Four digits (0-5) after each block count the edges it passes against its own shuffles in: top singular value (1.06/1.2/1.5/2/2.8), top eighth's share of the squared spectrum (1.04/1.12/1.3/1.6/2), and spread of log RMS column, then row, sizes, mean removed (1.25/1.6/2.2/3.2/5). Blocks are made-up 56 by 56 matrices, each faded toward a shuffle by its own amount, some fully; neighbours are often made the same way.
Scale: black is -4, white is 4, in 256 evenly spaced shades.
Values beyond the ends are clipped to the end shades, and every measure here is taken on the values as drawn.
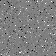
0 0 0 0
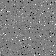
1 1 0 0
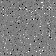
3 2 0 0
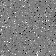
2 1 0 0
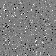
3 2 1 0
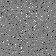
2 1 0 0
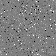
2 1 0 0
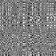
4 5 3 3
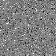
3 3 1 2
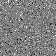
0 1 0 0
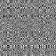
4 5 3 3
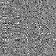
4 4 2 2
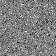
1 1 0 0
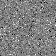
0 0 0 0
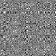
4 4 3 2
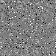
3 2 1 1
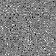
3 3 1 1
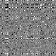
4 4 2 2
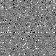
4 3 1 1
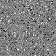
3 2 0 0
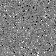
0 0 0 0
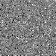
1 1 0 1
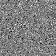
0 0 0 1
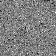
0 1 0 1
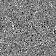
1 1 0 2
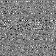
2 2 0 3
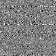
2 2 0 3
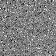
0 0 0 0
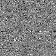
1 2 0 2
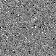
1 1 0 1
